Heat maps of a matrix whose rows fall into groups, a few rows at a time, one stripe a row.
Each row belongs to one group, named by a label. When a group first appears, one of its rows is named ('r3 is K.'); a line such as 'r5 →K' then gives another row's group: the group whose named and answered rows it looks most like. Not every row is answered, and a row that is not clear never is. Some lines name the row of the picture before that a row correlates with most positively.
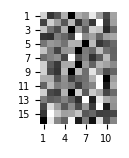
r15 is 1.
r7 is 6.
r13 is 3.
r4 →1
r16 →6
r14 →6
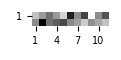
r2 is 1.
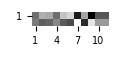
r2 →3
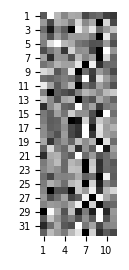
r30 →6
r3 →1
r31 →1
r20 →6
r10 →3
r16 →3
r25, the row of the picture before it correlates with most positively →1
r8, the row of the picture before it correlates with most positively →1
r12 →1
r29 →6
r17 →3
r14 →1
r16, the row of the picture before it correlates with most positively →2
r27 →3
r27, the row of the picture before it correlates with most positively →2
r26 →1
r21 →1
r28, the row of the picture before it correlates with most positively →1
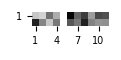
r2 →6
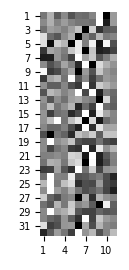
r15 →3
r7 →1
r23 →1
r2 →6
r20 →3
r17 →3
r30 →3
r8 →3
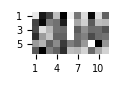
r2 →1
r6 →1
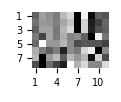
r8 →1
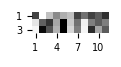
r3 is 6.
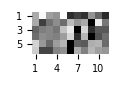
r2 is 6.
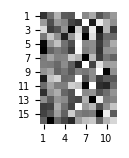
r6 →1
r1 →1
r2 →3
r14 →1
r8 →3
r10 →1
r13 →3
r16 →1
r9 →6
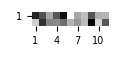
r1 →1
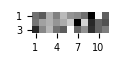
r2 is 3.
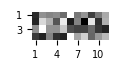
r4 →1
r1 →1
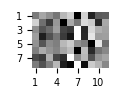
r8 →3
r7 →1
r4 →3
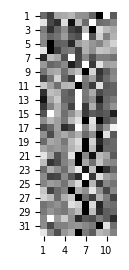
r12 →1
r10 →1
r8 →3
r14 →1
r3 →3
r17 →1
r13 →1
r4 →3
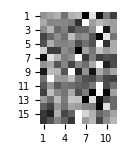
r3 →6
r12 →6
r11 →6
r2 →3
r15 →1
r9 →6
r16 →1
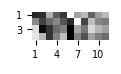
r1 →1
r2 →3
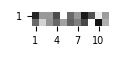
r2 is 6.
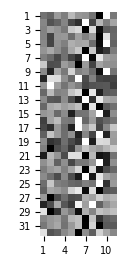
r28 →1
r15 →6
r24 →3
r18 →6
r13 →3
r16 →1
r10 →1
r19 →3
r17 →1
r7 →3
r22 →6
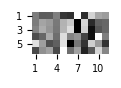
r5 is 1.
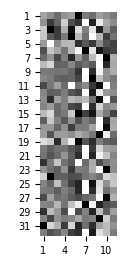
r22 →1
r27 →6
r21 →3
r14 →3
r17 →6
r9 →3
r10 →3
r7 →6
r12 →3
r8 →6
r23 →6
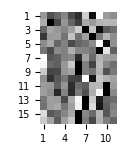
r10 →3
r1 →3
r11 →6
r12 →6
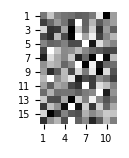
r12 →6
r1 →6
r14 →6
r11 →3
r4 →1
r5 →3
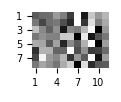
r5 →6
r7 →6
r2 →3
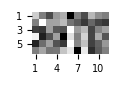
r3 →1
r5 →1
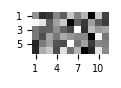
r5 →1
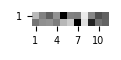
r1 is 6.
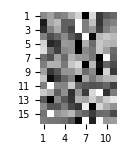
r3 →1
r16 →3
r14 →3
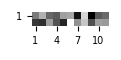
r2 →1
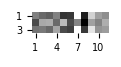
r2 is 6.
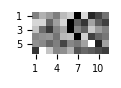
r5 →6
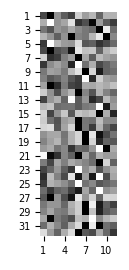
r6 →1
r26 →3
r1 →1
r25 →1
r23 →1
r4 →6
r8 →1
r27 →1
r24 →6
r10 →3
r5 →1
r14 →6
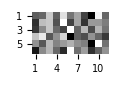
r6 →1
